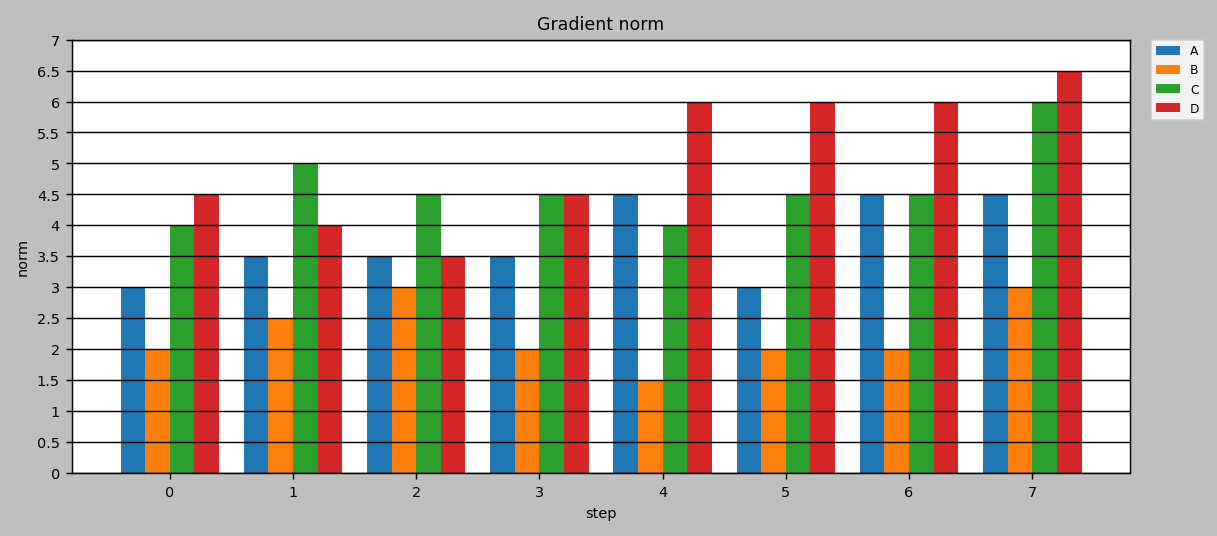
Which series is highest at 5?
D
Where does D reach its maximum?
7
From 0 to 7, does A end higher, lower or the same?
higher
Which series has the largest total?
D
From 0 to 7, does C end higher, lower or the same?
higher
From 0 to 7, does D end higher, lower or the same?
higher
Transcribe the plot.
Title: Gradient norm
x-axis: step, ticks 0 1 2 3 4 5 6 7
y-axis: norm, ticks 0 0.5 1 1.5 2 2.5 3 3.5 4 4.5 5 5.5 6 6.5 7
Legend: A, B, C, D
Values:
A: 3 3.5 3.5 3.5 4.5 3 4.5 4.5
B: 2 2.5 3 2 1.5 2 2 3
C: 4 5 4.5 4.5 4 4.5 4.5 6
D: 4.5 4 3.5 4.5 6 6 6 6.5
